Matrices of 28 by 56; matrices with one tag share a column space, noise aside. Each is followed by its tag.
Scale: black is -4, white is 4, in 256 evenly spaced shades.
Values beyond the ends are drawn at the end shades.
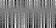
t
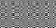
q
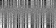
t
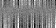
t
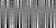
t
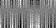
t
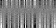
t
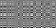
q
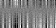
t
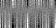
t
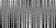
t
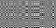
q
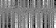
t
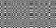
q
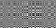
q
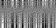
t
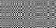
q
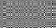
q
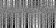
t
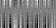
t
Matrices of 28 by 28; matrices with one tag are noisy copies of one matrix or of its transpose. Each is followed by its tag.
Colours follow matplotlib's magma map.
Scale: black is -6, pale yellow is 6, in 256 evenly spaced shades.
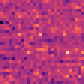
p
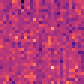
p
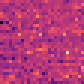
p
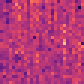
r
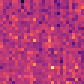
p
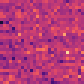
p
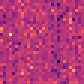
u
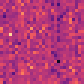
u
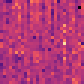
r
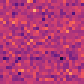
u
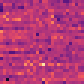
r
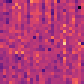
r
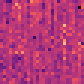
r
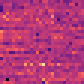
r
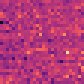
p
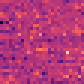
p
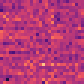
r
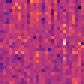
r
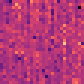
r
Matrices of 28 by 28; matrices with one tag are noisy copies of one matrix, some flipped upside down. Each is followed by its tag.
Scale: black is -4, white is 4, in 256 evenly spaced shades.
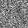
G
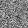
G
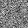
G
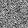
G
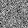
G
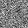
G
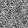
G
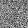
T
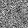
G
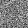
T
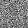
T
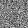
T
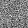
T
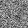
G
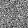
T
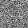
T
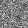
G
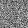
T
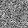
G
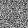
T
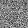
T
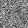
G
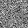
G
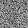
T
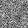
G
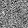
G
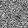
G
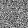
T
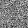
T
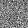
T
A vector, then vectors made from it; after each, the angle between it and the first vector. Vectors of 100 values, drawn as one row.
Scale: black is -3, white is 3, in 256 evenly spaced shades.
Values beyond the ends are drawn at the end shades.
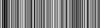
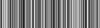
nearly opposite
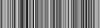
partly opposed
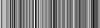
partly opposed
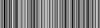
partly aligned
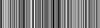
nearly opposite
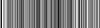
partly opposed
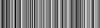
partly aligned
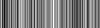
nearly parallel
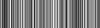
nearly parallel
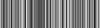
partly aligned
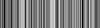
partly aligned
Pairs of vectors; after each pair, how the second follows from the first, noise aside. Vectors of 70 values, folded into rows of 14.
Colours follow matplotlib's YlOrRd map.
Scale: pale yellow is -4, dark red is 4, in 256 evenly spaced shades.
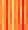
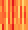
negated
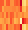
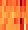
sign-scrambled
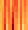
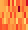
shuffled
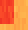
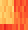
negated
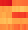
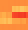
partly zeroed
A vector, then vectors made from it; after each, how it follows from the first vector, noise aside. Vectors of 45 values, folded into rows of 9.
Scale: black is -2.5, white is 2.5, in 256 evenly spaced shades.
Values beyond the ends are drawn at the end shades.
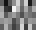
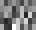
wrapped around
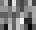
reversed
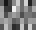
copied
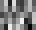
reversed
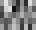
negated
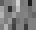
partly zeroed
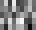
reversed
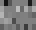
partly zeroed
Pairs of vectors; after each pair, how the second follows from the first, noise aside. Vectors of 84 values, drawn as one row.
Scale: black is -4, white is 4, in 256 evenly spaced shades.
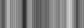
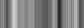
reversed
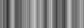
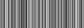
shuffled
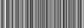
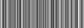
reversed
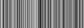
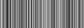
shuffled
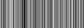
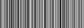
shuffled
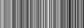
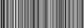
shuffled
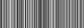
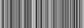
shuffled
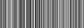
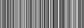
reversed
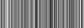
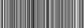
reversed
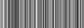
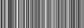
shuffled
